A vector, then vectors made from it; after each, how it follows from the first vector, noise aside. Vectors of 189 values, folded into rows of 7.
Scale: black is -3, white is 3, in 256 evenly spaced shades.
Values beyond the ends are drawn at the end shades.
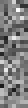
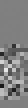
partly zeroed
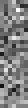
copied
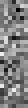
negated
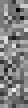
negated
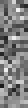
copied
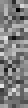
negated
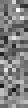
copied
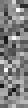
copied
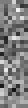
copied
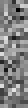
negated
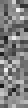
copied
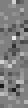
partly zeroed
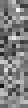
copied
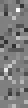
partly zeroed
